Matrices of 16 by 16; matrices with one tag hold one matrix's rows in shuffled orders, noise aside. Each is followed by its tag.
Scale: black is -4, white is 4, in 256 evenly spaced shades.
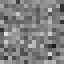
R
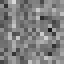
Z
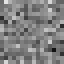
R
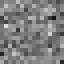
R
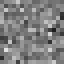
R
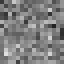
R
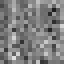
Z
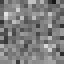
R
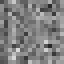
Z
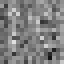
Z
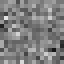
R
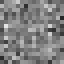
R
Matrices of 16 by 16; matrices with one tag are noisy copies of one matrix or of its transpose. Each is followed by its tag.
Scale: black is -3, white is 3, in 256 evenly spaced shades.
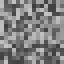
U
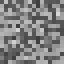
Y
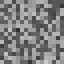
Y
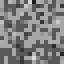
U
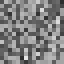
Y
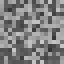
U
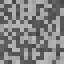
Y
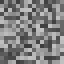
Y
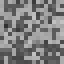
U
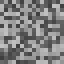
Y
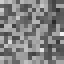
U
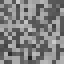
Y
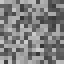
U
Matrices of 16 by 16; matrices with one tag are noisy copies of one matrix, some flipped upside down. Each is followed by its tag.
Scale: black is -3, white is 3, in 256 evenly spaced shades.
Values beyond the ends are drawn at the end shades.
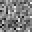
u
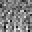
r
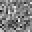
u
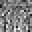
r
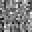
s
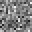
u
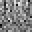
r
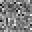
u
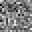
u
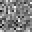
u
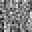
s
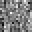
s
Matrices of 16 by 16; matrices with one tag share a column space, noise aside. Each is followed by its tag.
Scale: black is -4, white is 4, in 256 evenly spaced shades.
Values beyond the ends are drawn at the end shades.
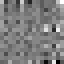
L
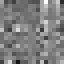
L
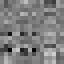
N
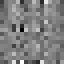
L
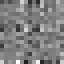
L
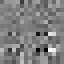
N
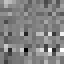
N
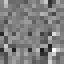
N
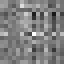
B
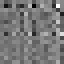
B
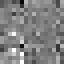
N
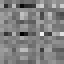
B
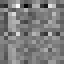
B
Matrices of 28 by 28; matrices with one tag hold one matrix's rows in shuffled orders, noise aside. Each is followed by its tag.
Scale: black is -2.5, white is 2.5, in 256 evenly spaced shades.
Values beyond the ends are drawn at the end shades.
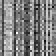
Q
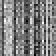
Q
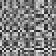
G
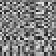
G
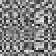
G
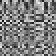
G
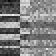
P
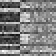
P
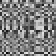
G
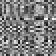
G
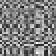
G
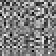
G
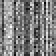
Q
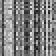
Q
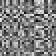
G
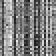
Q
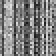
Q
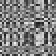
G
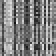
Q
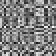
G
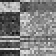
P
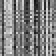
Q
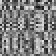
G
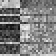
P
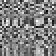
G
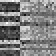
P
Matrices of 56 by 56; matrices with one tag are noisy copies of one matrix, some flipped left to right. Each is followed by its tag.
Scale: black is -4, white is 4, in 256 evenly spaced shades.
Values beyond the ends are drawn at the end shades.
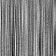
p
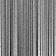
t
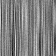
p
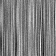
p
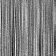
p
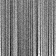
t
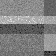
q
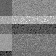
q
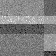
q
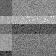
q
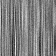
p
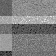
q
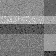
q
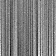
t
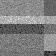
q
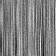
p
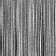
p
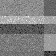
q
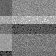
q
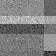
q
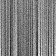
t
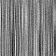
p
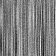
p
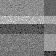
q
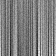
t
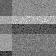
q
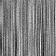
p
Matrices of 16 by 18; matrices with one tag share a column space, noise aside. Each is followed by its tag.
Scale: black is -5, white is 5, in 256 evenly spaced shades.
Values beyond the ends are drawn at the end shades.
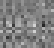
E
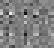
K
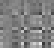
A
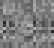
E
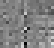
A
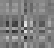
E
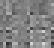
A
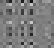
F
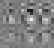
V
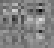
V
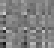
A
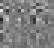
V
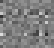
K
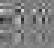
V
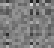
F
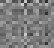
F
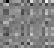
F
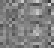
F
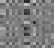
F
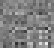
A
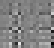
A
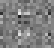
K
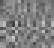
E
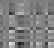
A
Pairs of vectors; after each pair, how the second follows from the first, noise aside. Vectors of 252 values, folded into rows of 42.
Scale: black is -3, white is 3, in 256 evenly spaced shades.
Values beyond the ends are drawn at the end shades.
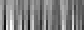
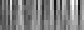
reversed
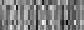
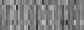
shrunk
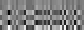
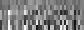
sign-scrambled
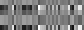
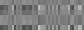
shrunk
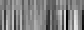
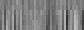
shrunk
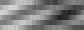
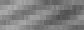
shrunk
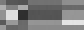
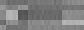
shrunk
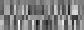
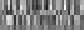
reversed
